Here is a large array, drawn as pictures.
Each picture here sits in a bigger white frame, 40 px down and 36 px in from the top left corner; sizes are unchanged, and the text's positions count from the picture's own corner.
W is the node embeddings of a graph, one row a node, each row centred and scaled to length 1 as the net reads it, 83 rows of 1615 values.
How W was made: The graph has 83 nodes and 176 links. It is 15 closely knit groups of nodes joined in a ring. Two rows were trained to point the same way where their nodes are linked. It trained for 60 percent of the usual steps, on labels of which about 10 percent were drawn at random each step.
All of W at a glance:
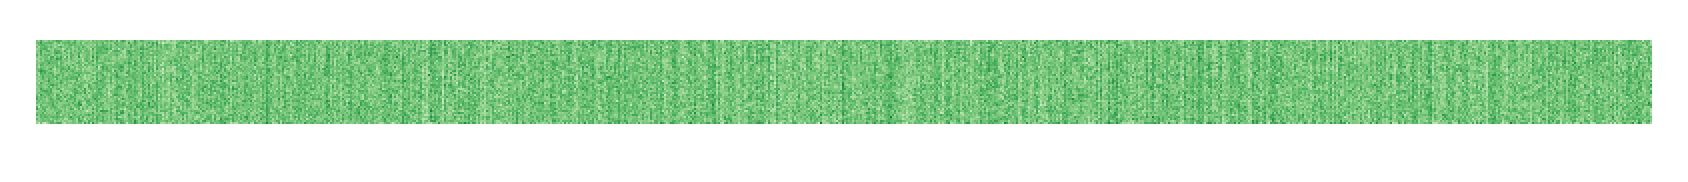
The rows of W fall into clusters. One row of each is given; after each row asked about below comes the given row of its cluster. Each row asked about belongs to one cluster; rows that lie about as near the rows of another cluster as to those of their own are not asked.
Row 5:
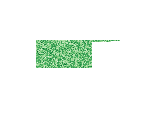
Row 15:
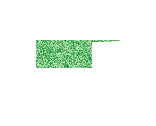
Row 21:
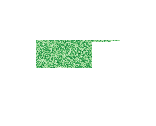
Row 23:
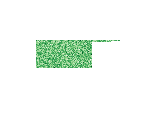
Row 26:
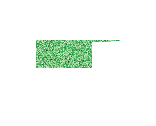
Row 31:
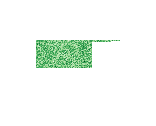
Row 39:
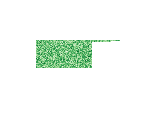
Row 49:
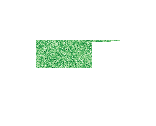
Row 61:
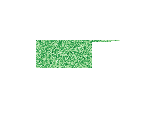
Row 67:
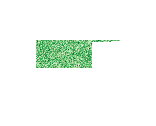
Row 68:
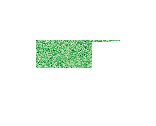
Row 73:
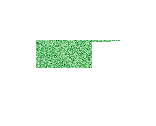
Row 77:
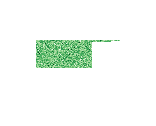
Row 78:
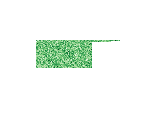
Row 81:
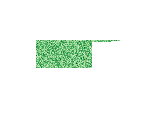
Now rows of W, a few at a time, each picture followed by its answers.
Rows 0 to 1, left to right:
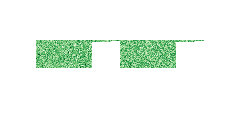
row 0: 39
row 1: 73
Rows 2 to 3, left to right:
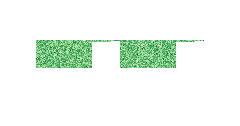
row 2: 49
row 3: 31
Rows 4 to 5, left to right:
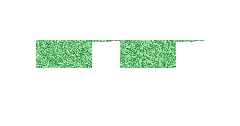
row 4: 78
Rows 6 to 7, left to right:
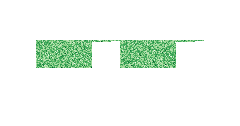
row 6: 39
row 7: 67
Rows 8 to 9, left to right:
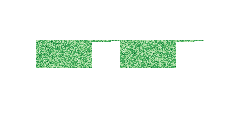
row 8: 77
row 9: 5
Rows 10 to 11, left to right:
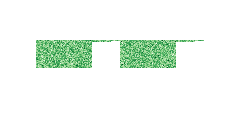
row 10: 68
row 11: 49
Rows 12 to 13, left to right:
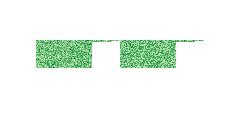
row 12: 68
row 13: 77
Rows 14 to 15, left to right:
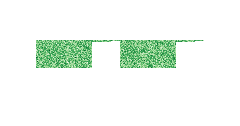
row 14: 68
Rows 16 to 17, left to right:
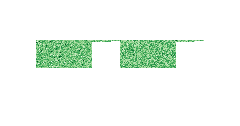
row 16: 77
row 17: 21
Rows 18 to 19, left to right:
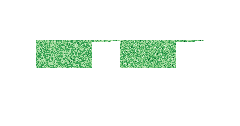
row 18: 21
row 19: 77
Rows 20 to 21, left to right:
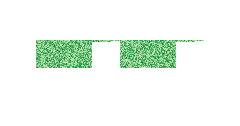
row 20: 5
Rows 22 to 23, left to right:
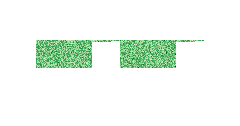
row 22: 81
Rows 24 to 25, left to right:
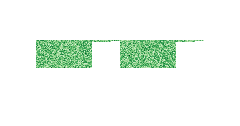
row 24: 31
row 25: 21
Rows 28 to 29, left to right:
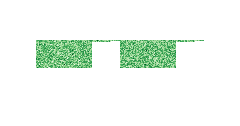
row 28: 31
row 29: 39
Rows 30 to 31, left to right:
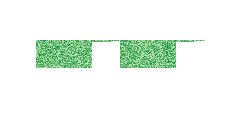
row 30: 77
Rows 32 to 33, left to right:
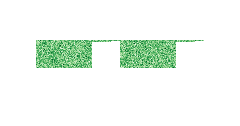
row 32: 23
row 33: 61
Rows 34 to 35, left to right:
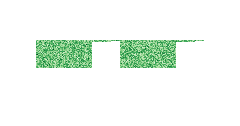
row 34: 26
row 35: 15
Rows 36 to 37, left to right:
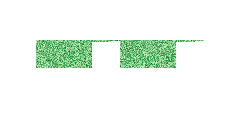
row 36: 78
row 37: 61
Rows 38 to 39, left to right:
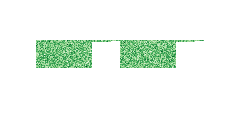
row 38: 78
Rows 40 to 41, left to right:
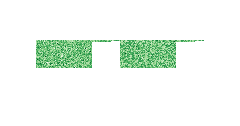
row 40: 81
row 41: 23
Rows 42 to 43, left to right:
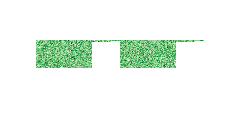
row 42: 73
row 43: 39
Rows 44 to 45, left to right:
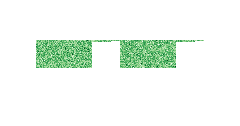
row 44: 81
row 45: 61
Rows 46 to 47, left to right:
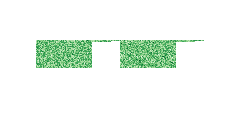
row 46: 81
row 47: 78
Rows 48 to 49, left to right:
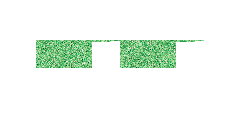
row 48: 49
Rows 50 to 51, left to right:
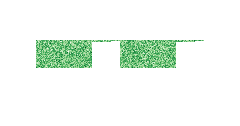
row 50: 67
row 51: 23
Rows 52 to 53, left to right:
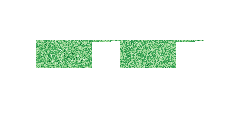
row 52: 23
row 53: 61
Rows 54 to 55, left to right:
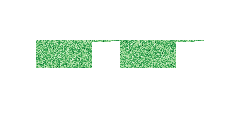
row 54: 26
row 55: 49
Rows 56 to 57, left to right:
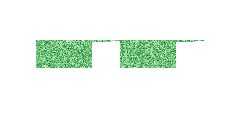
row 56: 39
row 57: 68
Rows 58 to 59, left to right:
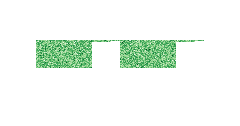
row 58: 73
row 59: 49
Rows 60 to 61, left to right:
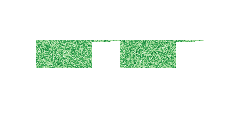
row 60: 21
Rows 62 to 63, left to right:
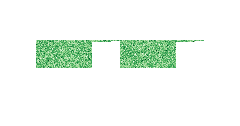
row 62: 81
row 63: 15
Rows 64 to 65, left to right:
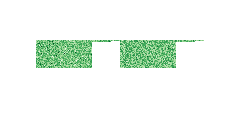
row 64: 81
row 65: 61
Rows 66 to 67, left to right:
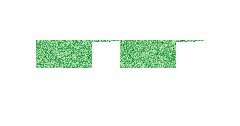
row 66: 26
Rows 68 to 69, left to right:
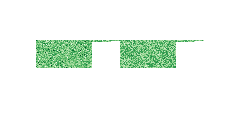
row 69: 15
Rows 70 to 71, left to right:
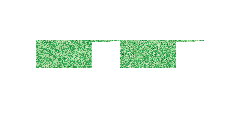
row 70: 5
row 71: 39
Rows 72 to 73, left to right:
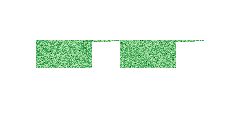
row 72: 31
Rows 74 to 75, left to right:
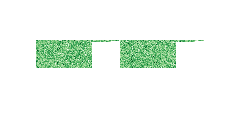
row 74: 15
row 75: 49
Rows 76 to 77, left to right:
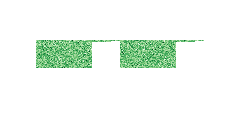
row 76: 15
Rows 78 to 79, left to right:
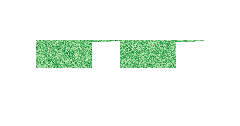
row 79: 15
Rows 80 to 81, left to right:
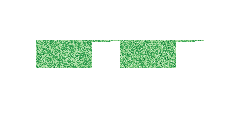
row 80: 5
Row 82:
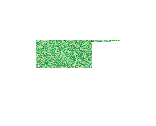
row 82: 73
